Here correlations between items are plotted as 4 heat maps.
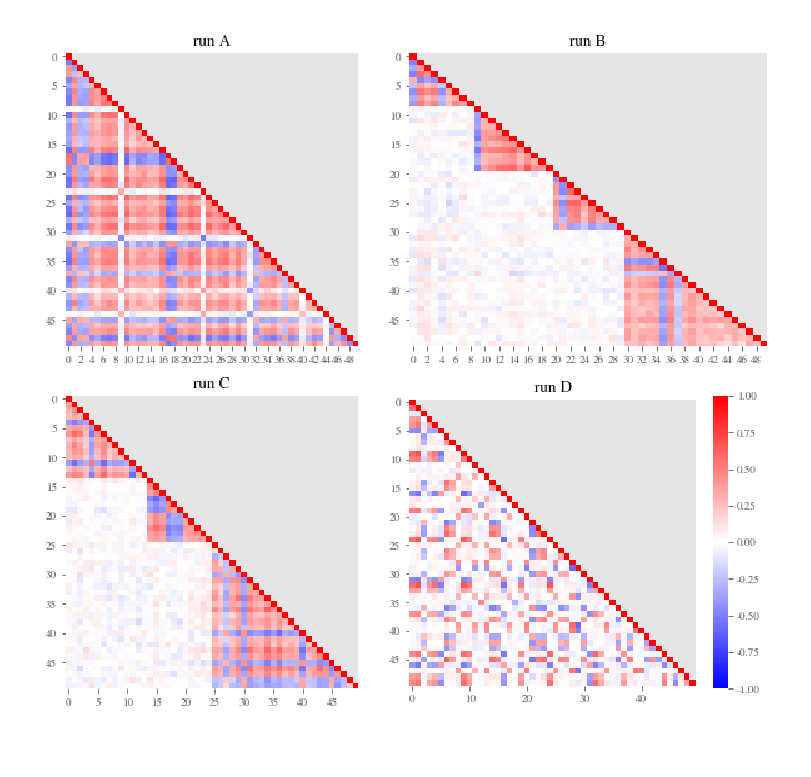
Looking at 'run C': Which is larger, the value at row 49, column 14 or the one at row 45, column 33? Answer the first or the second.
the first
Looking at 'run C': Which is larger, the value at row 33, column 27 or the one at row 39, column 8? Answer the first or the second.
the second
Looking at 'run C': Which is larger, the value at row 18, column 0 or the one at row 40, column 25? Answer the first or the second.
the first
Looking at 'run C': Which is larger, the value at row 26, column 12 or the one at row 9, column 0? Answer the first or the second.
the second
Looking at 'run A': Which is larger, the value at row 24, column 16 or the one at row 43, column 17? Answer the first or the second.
the first
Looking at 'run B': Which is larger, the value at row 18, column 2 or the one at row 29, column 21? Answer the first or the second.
the second
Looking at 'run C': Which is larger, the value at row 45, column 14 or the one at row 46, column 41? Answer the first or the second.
the second
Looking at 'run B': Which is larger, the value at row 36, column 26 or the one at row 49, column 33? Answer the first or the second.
the second
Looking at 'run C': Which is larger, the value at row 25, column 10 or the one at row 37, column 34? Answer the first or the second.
the second
